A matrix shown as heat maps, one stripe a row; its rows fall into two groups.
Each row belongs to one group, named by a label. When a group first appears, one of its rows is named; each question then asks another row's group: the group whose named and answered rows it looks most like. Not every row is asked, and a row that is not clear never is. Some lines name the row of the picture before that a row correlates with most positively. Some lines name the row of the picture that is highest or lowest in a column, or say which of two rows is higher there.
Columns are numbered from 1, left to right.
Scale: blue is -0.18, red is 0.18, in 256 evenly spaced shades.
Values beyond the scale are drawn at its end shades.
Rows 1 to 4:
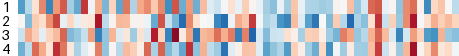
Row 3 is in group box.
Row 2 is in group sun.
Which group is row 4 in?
sun
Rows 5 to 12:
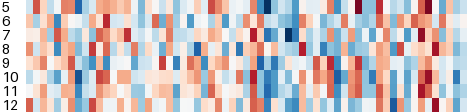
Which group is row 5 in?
box
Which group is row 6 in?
sun
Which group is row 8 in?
sun
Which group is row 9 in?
box
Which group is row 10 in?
box
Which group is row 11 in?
box
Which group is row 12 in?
sun
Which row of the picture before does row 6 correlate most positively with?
2
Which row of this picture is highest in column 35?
8
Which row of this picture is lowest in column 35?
5
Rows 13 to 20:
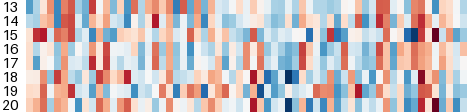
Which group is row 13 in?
sun
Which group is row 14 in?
sun
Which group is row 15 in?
box
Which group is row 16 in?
sun
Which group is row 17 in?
sun
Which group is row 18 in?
box
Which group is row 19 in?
box
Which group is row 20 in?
box
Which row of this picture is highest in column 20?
19
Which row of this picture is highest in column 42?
19
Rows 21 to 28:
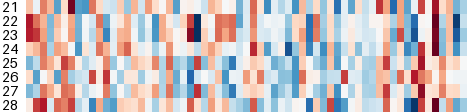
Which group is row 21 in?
sun
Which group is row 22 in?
box
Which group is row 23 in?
box
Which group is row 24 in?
box
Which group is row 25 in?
sun
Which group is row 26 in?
sun
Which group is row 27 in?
sun
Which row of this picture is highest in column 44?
28
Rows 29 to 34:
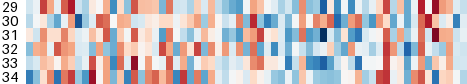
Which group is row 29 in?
sun
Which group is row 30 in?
box
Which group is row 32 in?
box
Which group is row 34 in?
sun
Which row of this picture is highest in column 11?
30
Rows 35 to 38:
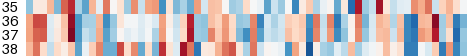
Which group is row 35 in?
sun
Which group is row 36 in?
box
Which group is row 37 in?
box
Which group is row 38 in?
box
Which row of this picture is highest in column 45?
38
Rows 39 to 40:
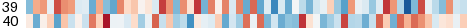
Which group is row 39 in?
box
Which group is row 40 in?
sun
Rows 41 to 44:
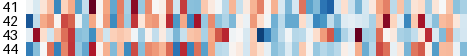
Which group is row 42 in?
sun
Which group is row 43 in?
box
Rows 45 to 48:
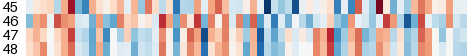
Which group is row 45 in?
sun
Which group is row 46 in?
box
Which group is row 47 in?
box
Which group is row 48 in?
box
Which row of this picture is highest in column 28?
45
